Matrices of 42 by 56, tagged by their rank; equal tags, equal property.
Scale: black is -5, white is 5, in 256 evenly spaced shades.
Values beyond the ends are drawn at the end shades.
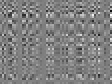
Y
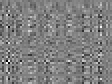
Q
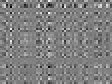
Y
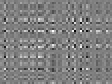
Y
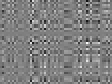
Y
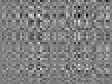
Q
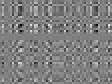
Y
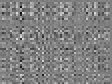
Q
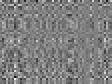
Q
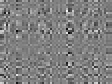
Q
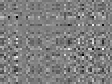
Q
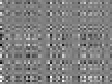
Y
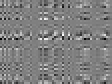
Y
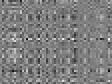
Q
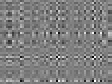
Y
